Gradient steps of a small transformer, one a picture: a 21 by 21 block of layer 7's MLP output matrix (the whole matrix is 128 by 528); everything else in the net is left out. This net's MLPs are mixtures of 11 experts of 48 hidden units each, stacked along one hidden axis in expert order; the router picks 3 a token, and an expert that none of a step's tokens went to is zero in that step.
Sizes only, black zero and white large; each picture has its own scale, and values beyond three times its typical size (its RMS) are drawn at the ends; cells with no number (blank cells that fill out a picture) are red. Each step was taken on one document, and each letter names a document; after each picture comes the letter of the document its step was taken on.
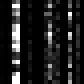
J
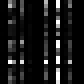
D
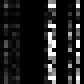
J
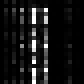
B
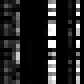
J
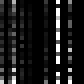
D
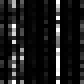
D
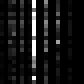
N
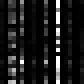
D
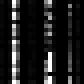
J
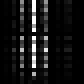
B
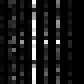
N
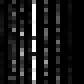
N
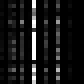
N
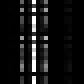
B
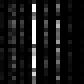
N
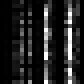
J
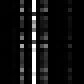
B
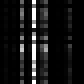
B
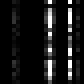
J
